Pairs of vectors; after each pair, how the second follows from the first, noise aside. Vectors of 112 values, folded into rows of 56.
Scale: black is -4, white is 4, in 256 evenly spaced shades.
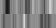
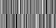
shuffled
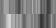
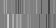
partly zeroed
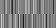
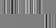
partly zeroed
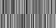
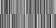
shuffled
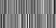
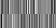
reversed
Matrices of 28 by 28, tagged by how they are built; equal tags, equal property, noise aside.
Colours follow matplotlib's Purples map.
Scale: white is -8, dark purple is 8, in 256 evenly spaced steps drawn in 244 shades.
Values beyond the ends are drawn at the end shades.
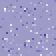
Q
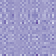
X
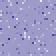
Q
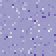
Q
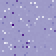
Q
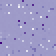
Q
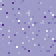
Q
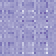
X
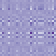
X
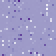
Q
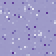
Q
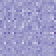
X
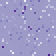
Q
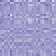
X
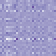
X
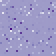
Q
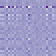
X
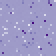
Q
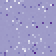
Q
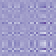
X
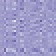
X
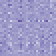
X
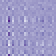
X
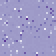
Q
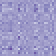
X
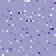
Q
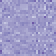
X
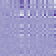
X
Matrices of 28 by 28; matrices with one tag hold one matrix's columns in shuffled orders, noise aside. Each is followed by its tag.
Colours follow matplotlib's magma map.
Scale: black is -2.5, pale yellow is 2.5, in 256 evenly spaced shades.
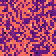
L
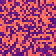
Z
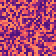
L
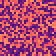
Z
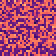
Z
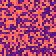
Z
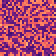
Z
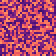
L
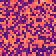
Z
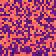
Z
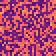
L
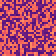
L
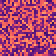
Z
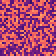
Z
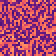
L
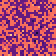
L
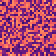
Z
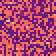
L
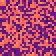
Z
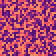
L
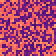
L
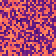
L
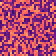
L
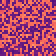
Z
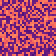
Z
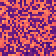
Z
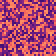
L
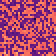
L
